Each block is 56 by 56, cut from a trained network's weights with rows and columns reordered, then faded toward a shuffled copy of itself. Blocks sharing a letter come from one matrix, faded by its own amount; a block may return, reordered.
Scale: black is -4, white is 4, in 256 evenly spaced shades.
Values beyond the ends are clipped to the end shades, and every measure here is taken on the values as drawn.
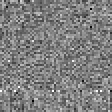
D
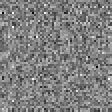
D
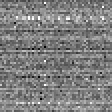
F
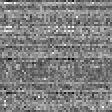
F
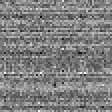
F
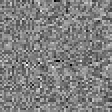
D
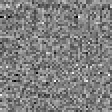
D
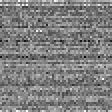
F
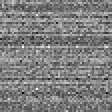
F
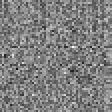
D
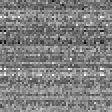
F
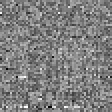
D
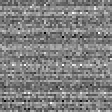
F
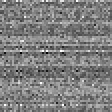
F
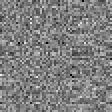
D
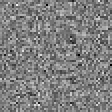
D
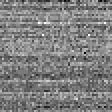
F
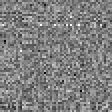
D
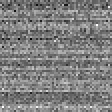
F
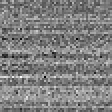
F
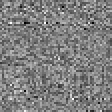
D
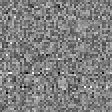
D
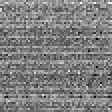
F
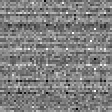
F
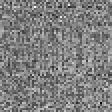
D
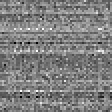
F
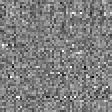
D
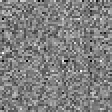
D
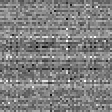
F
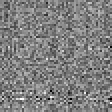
D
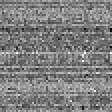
F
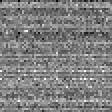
F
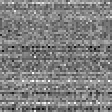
F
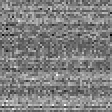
F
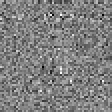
D
